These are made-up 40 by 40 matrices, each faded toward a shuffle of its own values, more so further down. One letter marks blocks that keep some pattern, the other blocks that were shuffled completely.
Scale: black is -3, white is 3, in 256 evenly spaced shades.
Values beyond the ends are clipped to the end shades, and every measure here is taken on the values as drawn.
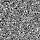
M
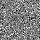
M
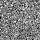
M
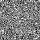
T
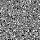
T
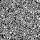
M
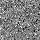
M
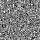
T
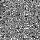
T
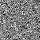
T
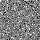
T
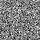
M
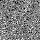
T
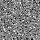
T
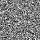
T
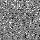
T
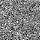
T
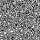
M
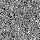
T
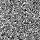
T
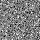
T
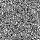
T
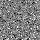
T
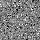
M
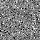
T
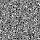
T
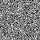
M
